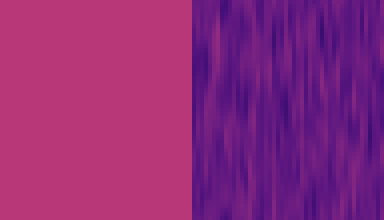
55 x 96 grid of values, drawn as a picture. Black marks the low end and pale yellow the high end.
The table splits into one row of 2 panels. Panel 1,1: middling, flat. Panel 1,2: low, streaked downward, faint in contrast.
